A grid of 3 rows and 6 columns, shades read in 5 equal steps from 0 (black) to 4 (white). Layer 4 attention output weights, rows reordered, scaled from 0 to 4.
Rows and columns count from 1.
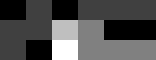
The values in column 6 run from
0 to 2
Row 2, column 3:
3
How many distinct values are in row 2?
4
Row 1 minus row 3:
-1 1 -4 -1 -1 -1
